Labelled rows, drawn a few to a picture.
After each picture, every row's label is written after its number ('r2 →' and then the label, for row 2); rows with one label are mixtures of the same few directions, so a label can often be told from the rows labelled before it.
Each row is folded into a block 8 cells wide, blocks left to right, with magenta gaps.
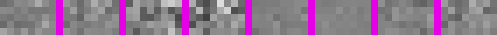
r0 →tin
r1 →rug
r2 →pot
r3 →rug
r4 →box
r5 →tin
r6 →pot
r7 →rug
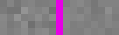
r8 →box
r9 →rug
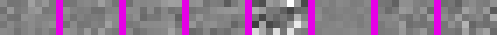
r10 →rug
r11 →tin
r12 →pot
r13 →tin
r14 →tin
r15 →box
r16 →box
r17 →box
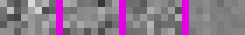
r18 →rug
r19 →tin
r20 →box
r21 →rug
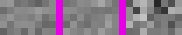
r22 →tin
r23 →tin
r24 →rug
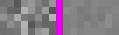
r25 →box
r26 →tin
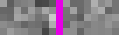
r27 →pot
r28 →rug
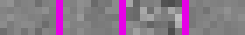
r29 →tin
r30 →rug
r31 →pot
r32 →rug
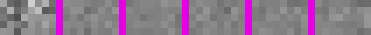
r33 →rug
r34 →box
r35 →pot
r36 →rug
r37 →pot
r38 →pot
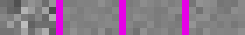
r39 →box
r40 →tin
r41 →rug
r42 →rug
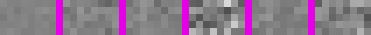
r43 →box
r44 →pot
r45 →rug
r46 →tin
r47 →rug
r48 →pot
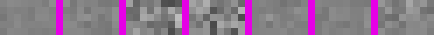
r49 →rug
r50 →pot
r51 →pot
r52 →box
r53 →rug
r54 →pot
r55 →rug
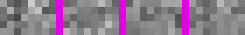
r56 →rug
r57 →tin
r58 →pot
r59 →rug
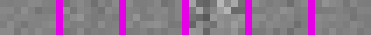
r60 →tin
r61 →rug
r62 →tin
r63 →rug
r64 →tin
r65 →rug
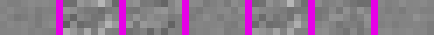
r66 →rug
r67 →tin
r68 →tin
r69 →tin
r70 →tin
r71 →pot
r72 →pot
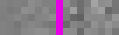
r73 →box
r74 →rug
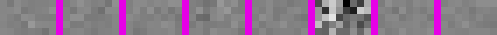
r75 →box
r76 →rug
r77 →pot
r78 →rug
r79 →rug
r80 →rug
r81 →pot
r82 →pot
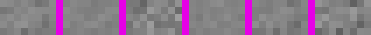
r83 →tin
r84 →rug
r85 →box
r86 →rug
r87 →tin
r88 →tin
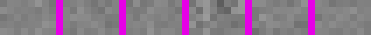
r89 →tin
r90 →rug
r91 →box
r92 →rug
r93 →tin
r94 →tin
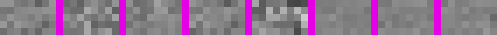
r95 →tin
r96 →box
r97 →rug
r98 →tin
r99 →pot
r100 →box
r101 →tin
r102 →pot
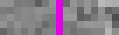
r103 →tin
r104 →pot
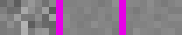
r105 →box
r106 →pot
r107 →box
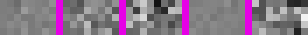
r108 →box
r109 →box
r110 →rug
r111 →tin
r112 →pot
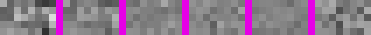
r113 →pot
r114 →pot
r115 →tin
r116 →box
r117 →tin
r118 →box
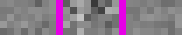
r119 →tin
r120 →rug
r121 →pot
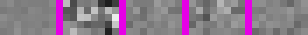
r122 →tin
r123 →pot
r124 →rug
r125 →rug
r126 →tin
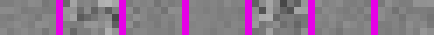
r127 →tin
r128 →pot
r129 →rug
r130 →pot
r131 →rug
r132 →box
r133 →pot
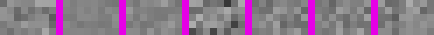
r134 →pot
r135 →pot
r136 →tin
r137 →tin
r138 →box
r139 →box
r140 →rug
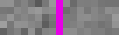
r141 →tin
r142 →pot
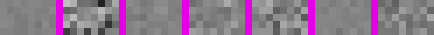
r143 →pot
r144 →tin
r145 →rug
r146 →tin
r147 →box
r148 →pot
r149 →box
